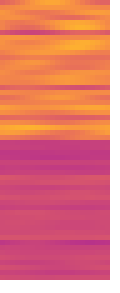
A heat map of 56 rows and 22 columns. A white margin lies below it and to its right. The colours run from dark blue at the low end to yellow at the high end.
It is made of 2 by 1 panels. Panel 1,1: high, streaked across. Panel 2,1: middling, streaked across, faint in contrast.
